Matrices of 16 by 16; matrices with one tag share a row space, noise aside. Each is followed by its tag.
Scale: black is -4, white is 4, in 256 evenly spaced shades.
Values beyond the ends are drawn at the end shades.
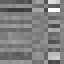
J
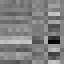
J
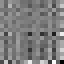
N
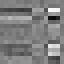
J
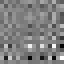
N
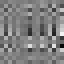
N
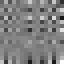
N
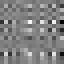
N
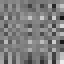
N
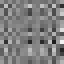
N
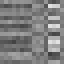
J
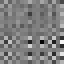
N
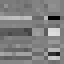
J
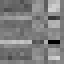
J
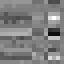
J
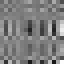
N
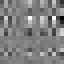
N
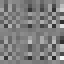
N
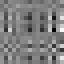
N
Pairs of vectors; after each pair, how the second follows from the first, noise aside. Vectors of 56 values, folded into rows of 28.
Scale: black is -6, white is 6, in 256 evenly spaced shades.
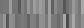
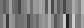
scaled up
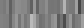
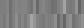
shrunk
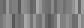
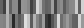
scaled up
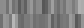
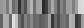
scaled up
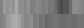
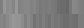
shrunk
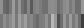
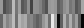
scaled up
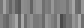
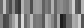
scaled up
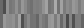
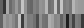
scaled up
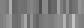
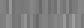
shrunk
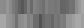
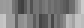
scaled up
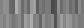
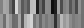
scaled up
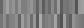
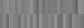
shrunk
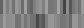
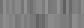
shrunk
